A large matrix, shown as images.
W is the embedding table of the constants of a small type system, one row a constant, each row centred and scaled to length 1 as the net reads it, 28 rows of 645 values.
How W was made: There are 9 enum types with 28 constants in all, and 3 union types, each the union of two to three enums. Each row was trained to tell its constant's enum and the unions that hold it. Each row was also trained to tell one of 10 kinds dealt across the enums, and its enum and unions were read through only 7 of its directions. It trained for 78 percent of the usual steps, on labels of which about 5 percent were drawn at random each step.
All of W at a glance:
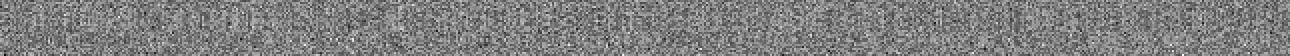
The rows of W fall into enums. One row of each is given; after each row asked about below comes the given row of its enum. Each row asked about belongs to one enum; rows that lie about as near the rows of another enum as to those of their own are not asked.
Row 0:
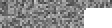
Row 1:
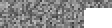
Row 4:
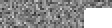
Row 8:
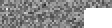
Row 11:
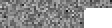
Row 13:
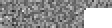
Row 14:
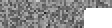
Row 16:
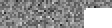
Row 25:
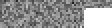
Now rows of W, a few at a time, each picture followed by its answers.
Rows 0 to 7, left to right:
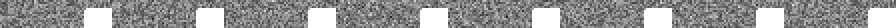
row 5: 8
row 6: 13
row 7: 0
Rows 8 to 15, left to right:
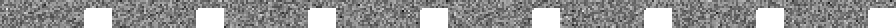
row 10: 13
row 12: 8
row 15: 11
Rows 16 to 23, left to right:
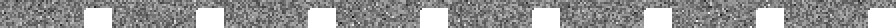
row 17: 4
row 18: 16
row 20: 13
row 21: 16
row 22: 8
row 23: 16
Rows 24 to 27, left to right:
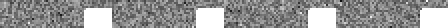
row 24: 1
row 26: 4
